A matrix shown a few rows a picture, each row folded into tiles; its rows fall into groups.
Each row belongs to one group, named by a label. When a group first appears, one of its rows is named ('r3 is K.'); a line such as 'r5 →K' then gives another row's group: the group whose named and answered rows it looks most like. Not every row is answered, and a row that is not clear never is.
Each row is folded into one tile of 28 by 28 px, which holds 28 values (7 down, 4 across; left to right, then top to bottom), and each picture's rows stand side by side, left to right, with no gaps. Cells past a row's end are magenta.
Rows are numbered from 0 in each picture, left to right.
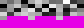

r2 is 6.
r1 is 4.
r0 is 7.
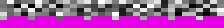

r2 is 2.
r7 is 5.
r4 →4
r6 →6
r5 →7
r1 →4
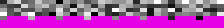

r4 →7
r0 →4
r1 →2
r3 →2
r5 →5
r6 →5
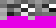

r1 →4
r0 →4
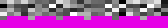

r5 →7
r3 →4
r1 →4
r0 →2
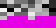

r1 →2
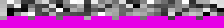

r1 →4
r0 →6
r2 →5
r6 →7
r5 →2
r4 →6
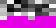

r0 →6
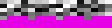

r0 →7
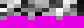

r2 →2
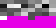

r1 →5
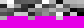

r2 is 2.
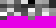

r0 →2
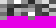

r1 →4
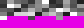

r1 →7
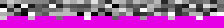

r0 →4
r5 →7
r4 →2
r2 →2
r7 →6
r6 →4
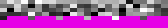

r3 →6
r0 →5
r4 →6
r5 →2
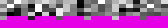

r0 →5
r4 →6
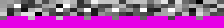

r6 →2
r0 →6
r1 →2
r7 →4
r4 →5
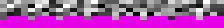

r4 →2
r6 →5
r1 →7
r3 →2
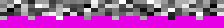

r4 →6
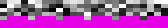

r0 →7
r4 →5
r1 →6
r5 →2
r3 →4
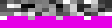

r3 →6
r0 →6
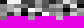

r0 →2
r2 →6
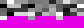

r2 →4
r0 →6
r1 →7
